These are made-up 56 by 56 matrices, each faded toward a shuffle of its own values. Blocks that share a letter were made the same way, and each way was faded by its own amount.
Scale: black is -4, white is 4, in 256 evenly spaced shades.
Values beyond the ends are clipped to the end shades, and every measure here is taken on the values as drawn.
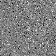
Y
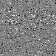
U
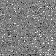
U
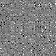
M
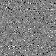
U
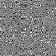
M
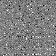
U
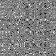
M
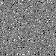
U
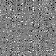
M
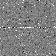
U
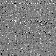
U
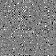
M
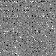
U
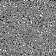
U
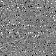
U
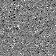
Y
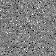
U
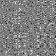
M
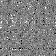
U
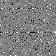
U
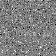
U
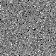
Y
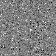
Y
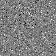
Y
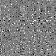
M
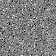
Y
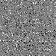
U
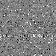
U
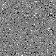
U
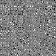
M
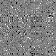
M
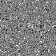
U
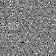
U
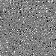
U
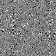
Y
